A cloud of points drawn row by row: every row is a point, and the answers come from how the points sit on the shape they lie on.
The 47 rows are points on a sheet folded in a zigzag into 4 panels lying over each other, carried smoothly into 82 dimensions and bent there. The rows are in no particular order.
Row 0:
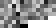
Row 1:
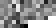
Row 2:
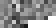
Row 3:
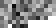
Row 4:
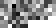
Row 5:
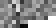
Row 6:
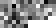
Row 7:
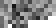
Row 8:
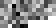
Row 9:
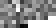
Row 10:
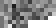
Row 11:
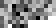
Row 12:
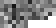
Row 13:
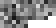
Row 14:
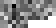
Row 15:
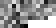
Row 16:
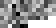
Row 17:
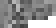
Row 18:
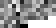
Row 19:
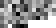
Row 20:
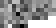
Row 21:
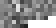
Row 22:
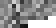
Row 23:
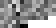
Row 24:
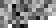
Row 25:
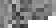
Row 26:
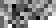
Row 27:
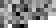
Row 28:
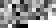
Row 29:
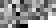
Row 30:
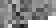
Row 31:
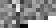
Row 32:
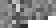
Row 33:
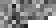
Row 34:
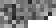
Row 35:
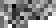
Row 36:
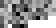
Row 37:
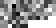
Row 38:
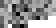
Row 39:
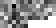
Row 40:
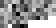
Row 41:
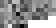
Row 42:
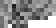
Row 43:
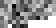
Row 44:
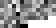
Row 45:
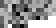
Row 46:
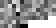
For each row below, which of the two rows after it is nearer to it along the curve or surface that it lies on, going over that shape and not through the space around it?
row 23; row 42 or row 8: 8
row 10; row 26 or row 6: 26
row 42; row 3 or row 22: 3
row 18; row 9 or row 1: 1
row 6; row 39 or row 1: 1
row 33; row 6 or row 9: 9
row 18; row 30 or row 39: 39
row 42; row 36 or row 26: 26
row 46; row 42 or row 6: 6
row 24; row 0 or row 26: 26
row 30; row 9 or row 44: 9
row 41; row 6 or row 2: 2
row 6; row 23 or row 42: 23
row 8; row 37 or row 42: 37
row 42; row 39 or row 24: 24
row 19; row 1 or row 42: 42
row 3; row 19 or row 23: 19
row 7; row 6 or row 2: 2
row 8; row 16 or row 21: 16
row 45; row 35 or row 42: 42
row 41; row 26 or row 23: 26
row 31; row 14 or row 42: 14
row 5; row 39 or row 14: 39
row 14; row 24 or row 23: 24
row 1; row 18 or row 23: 18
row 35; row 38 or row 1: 38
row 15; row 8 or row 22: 8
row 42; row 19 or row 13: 19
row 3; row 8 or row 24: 24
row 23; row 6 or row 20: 6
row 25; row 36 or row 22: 36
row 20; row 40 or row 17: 17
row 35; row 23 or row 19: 19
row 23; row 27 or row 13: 13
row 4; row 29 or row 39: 39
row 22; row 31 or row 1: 31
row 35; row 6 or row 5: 5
